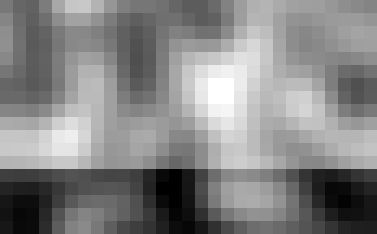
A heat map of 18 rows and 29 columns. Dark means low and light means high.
Ninth with the highest average: centre. Calmest part: top right. Seam: horizontal, 70% of the way down, the top part higher. Ninth with the lowest average: bottom middle.
